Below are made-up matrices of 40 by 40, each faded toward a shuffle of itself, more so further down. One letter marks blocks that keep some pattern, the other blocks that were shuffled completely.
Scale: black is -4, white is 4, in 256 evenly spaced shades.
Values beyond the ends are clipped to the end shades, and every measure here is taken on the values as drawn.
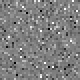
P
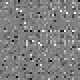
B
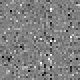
B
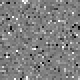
P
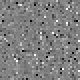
P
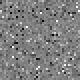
P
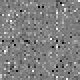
B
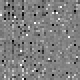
B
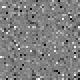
B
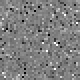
P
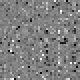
B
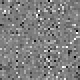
B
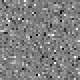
P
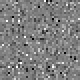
B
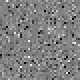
B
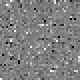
B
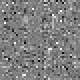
B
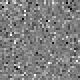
B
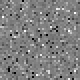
P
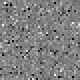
P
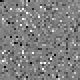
P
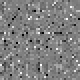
B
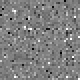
B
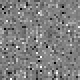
B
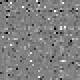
B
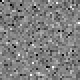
P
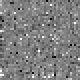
B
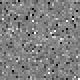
P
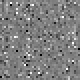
B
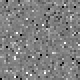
P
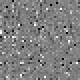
B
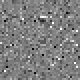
B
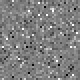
P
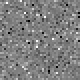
P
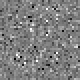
P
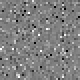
B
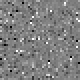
B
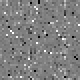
B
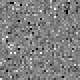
P
